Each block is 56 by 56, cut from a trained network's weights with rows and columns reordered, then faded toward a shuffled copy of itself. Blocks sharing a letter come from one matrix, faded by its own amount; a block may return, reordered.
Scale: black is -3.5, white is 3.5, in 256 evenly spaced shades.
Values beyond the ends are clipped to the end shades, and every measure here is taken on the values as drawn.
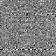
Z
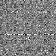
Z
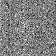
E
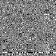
Z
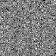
E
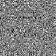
Z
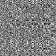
Z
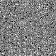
E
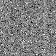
E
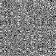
Z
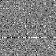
Z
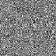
Z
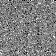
E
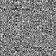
Z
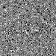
E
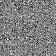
E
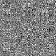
Z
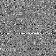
Z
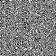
E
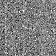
E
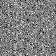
E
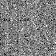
E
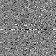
Z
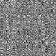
Z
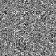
Z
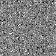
E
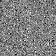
E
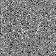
E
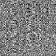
Z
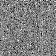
E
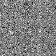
E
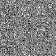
Z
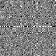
Z
